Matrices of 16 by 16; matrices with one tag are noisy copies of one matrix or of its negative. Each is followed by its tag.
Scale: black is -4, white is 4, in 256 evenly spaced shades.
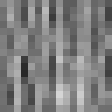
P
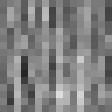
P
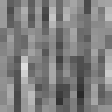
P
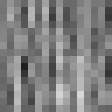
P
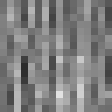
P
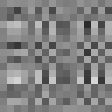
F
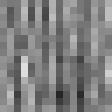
P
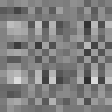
F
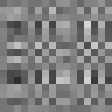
F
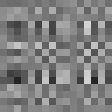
F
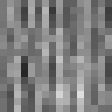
P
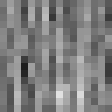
P
